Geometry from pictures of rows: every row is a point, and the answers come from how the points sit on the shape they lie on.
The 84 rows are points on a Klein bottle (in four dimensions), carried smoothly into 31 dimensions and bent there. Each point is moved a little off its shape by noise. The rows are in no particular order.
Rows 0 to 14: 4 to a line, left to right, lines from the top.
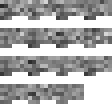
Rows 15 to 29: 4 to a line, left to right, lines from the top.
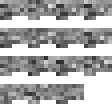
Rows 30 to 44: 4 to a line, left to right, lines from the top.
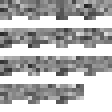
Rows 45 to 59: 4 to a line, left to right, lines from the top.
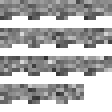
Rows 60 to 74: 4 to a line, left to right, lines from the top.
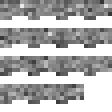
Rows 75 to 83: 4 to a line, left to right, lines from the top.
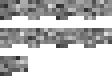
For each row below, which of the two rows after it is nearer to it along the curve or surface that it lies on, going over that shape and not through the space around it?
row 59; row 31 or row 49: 49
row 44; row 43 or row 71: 43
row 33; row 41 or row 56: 56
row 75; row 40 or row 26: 40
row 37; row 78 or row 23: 78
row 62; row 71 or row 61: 61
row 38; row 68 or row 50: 68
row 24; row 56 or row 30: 56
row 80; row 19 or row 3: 3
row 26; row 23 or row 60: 60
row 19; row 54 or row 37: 54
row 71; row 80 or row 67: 67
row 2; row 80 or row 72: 72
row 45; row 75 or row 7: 75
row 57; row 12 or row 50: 50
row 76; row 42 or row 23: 42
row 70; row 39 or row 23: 23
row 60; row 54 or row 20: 54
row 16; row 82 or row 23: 82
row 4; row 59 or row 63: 63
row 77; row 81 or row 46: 81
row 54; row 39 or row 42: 42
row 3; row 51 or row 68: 51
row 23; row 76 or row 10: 10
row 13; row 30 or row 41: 30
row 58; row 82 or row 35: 35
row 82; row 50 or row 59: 59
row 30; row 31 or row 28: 28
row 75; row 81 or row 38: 81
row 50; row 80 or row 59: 59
